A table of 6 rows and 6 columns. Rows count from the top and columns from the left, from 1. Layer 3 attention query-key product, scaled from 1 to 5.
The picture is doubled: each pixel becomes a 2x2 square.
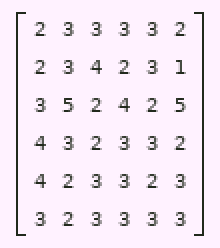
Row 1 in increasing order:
2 2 3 3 3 3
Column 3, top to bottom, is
3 4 2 2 3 3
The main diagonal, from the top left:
2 3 2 3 2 3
